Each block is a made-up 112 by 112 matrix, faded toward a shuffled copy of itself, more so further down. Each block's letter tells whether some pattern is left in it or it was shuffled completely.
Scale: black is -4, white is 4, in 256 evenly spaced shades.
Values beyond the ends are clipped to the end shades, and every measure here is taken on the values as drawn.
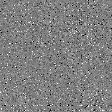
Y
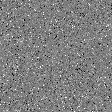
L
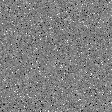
L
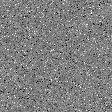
L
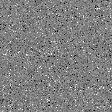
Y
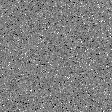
L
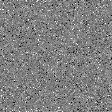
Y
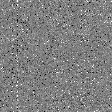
Y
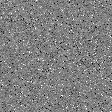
L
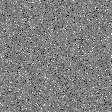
L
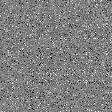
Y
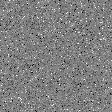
L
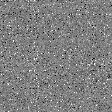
Y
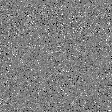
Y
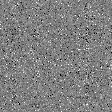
Y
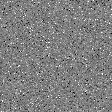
L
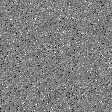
L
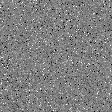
L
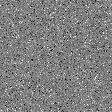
L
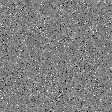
L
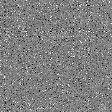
Y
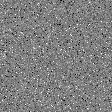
L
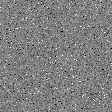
L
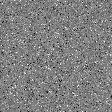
L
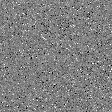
L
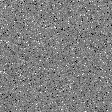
L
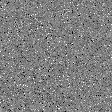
L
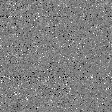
Y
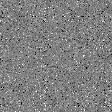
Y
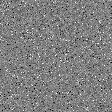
L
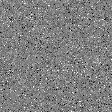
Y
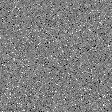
L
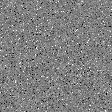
L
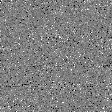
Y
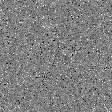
L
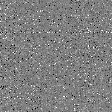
Y
